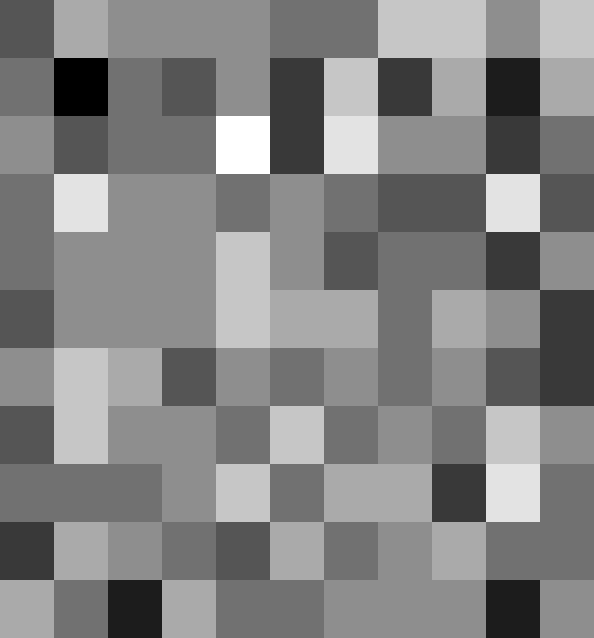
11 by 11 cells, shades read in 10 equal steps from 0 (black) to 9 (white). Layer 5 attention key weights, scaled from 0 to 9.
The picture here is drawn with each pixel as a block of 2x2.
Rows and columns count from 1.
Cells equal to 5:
35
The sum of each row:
58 40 51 52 49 54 49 56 54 49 46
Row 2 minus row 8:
1 -7 -1 -2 1 -5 3 -3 2 -6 1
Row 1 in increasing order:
3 4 4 5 5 5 5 6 7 7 7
